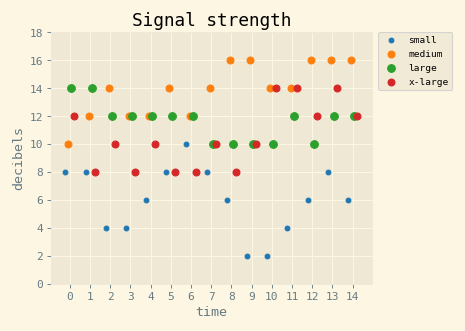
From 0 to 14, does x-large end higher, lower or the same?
the same
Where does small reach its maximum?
6
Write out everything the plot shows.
Title: Signal strength
x-axis: time, ticks 0 1 2 3 4 5 6 7 8 9 10 11 12 13 14
y-axis: decibels, ticks 0 2 4 6 8 10 12 14 16 18
Legend: small, medium, large, x-large
Values:
small: 8 8 4 4 6 8 10 8 6 2 2 4 6 8 6
medium: 10 12 14 12 12 14 12 14 16 16 14 14 16 16 16
large: 14 14 12 12 12 12 12 10 10 10 10 12 10 12 12
x-large: 12 8 10 8 10 8 8 10 8 10 14 14 12 14 12
